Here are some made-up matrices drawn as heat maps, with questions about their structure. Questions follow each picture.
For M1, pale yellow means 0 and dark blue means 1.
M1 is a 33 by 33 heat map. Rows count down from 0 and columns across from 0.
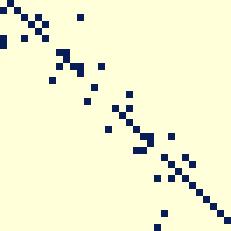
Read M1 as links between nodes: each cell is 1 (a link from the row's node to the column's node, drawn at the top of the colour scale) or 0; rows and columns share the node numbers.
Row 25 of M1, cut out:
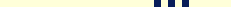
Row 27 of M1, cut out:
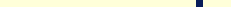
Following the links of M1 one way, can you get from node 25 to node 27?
yes
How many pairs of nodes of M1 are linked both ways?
6
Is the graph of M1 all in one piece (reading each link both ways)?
yes
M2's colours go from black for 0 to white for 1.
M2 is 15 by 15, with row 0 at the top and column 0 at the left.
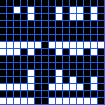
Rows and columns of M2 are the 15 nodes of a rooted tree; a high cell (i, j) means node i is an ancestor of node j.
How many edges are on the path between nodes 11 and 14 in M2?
5
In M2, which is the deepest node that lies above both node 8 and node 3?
12
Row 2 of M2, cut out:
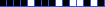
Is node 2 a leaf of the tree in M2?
no
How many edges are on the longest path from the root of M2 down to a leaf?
8
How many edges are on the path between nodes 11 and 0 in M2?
4
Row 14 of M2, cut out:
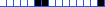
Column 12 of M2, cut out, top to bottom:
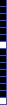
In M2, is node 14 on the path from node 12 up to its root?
yes
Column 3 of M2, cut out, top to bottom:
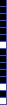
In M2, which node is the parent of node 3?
12
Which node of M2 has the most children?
12
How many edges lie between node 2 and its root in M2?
5
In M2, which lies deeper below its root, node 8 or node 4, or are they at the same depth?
the same depth
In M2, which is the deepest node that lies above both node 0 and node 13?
7
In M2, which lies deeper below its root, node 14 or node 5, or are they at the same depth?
the same depth
